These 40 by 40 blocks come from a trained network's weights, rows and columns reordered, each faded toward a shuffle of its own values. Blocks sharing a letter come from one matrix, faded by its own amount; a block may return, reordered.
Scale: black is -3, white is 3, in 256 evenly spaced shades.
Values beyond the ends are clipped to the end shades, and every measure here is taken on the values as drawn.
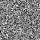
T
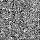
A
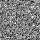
T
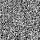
A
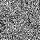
T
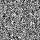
A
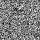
T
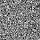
T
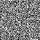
T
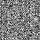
A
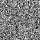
T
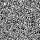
T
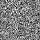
T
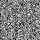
A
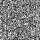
A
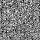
A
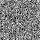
A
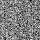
A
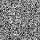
T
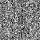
A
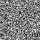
T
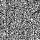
A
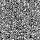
A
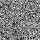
T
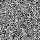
A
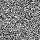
T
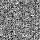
A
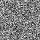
T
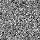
T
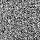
A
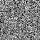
T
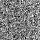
A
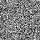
T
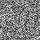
T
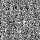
A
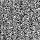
A
